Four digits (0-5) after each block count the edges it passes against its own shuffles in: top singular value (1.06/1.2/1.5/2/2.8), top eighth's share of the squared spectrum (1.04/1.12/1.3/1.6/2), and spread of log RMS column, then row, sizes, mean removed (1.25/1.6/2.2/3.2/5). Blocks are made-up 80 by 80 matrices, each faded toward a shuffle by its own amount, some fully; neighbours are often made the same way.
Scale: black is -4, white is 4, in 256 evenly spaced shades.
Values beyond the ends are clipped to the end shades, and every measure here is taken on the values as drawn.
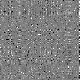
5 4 2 2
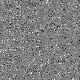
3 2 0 0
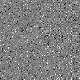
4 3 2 0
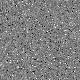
0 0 0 0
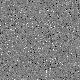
0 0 0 0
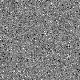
2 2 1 0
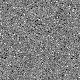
1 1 0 0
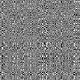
4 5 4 3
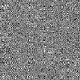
4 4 3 2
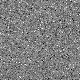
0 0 0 0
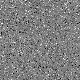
2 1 0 0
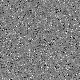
0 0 0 0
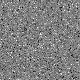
2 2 0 0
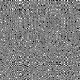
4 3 2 2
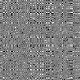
5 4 3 3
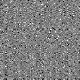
4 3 1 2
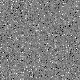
3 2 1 0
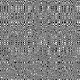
5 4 3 3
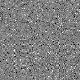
4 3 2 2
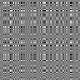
5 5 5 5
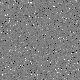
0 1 0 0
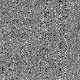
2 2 3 0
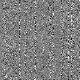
2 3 4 0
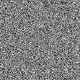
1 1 0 2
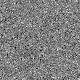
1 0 0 0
